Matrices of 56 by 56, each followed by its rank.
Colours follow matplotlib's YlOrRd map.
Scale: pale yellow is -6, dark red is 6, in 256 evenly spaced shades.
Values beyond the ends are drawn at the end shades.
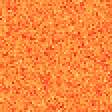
full rank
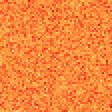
full rank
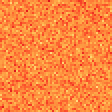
full rank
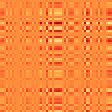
one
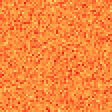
full rank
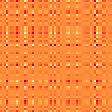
one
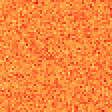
full rank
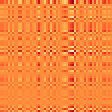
one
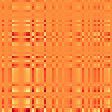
one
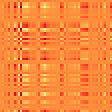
one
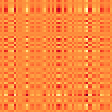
one
